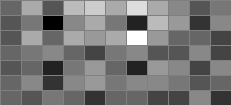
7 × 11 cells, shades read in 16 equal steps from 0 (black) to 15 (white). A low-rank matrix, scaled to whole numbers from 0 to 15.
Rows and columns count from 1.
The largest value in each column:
6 10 8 11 12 10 15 11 9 8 8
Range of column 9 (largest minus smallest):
5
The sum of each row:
97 70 90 68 66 75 58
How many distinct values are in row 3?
6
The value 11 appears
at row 1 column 4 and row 2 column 8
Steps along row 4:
up up down down up up down same up down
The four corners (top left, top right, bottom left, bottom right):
6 7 6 3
